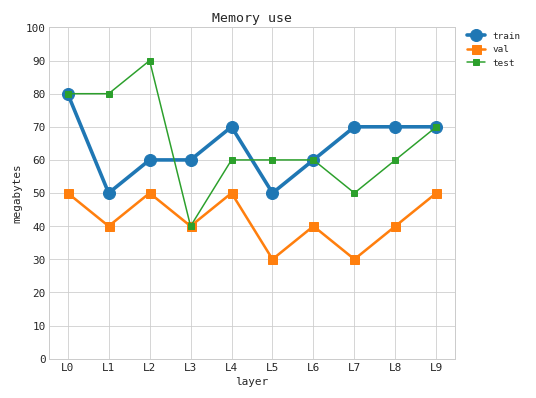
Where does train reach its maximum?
L0
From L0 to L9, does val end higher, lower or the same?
the same
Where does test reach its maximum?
L2
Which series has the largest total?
test
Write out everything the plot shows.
Title: Memory use
x-axis: layer, ticks L0 L1 L2 L3 L4 L5 L6 L7 L8 L9
y-axis: megabytes, ticks 0 10 20 30 40 50 60 70 80 90 100
Legend: train, val, test
Values:
train: 80 50 60 60 70 50 60 70 70 70
val: 50 40 50 40 50 30 40 30 40 50
test: 80 80 90 40 60 60 60 50 60 70
